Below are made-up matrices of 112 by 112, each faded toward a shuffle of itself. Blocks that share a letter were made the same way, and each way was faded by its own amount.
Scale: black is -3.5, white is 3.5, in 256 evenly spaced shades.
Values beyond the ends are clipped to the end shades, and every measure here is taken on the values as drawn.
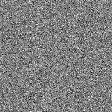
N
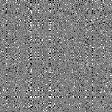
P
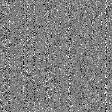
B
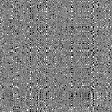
P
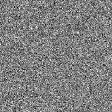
N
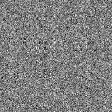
N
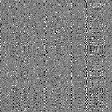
P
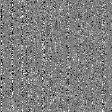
B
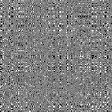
P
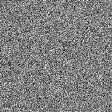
N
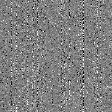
B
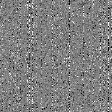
B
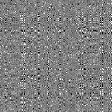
P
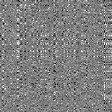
P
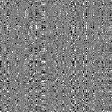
P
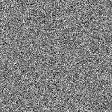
N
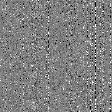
B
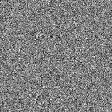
N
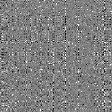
P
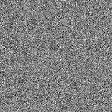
N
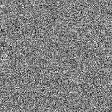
N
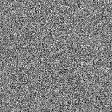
N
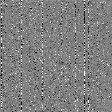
B
